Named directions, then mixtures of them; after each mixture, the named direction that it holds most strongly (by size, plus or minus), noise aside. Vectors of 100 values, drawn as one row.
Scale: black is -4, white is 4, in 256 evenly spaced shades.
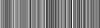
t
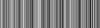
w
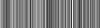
t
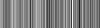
t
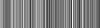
t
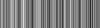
w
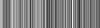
t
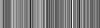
t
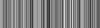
w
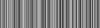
w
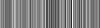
t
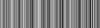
w
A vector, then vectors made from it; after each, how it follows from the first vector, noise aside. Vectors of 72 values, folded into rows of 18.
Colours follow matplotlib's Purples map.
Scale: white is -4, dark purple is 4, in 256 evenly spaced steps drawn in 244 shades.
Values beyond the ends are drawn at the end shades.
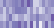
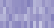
shrunk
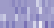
partly zeroed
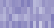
shrunk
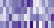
scaled up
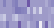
partly zeroed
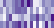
scaled up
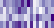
scaled up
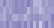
shrunk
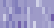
partly zeroed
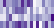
scaled up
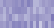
shrunk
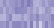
shrunk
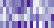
scaled up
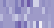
partly zeroed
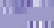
partly zeroed
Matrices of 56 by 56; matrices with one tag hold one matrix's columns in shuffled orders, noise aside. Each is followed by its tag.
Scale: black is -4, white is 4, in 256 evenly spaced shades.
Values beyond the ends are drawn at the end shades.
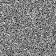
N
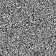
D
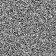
N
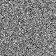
N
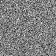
N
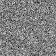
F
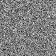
N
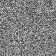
F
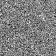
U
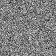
F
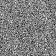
U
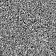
D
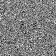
U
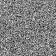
U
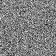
U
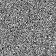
D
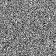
U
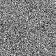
U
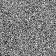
U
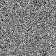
F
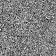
D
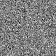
D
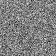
U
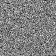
N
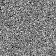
F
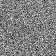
U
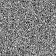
D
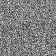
U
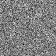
N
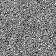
U
